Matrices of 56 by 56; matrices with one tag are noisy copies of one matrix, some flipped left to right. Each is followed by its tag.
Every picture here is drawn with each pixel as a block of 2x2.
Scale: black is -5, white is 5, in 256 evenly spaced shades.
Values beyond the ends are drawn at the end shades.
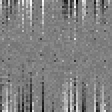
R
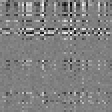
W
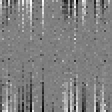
R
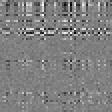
W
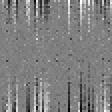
R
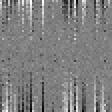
R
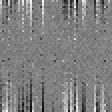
R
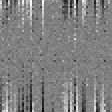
R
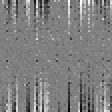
R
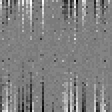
R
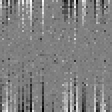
R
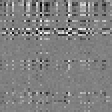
W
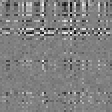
W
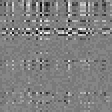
W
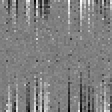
R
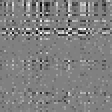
W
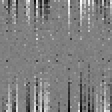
R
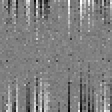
R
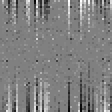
R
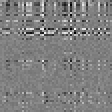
W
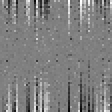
R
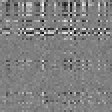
W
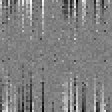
R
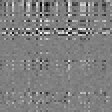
W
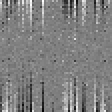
R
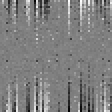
R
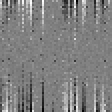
R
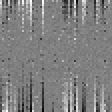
R
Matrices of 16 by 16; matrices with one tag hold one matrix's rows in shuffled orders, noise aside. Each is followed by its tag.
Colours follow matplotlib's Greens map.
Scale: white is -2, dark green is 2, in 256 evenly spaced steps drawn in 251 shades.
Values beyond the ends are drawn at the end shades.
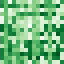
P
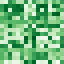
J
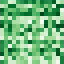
P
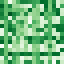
P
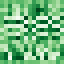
J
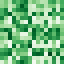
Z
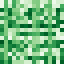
P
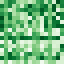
P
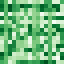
P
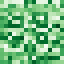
J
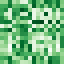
Z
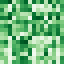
Z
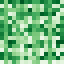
P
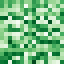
J
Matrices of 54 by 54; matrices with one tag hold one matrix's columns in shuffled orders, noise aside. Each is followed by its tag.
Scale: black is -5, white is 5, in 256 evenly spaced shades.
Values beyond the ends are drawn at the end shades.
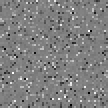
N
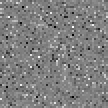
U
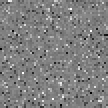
N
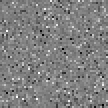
N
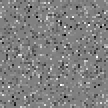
U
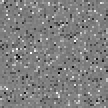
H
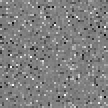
U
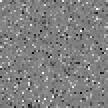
N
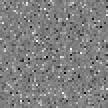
H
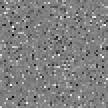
U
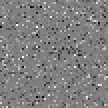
U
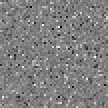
U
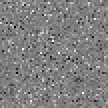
H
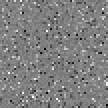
N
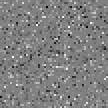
U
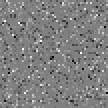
H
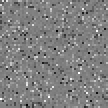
N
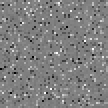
H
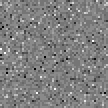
H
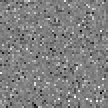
N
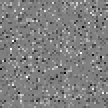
H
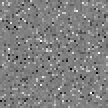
H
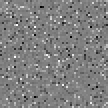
U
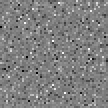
H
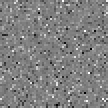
N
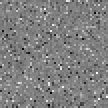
N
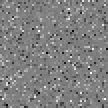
N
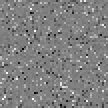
N
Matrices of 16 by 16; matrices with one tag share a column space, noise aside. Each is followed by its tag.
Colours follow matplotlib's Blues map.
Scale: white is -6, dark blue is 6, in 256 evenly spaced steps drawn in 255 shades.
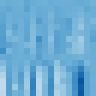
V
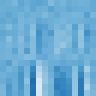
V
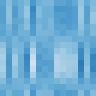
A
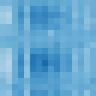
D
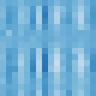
D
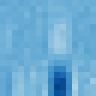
V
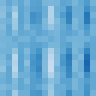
D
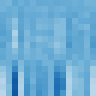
V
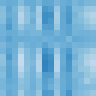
D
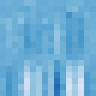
V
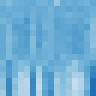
V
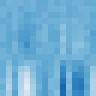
V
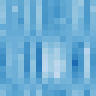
A
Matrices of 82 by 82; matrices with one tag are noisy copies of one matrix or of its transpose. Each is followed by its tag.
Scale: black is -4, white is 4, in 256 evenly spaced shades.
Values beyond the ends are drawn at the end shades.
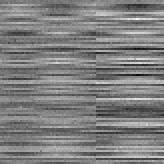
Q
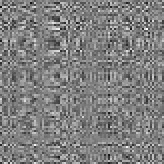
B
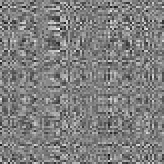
B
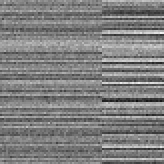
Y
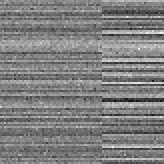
Y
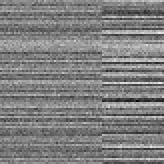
Y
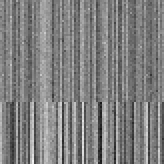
Y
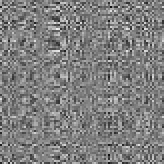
B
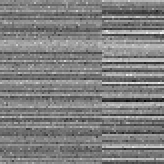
Y
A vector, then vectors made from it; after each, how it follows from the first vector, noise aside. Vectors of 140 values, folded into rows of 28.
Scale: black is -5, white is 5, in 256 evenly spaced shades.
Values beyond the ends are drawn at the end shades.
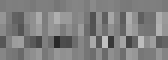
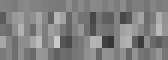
sign-scrambled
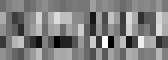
scaled up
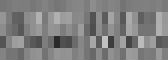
copied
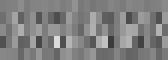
sign-scrambled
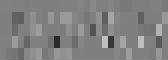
partly zeroed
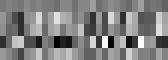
scaled up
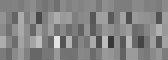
sign-scrambled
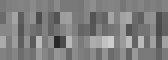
sign-scrambled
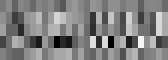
scaled up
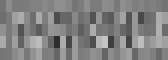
sign-scrambled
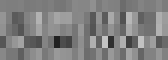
copied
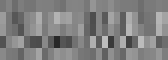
copied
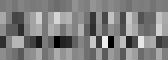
scaled up
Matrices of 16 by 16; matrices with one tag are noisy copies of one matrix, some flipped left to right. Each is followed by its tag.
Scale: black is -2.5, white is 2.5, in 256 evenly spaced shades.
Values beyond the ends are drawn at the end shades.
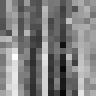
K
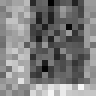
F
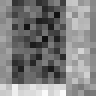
F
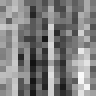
K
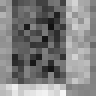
F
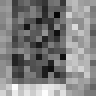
F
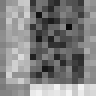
F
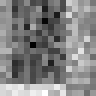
F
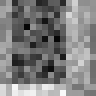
F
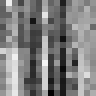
K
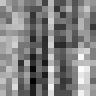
K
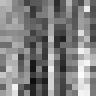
K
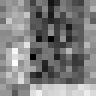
F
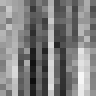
K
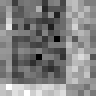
F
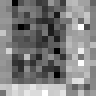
F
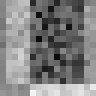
F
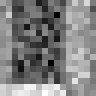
F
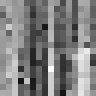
K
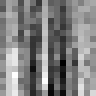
K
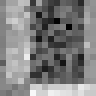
F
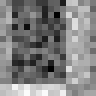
F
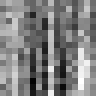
K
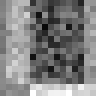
F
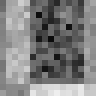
F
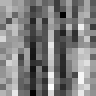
K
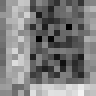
F
